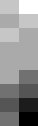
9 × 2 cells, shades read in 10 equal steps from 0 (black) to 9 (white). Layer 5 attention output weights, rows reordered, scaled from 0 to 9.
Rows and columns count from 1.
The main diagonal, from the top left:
7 7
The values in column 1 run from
3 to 7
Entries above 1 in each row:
2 2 2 2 2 2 2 1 1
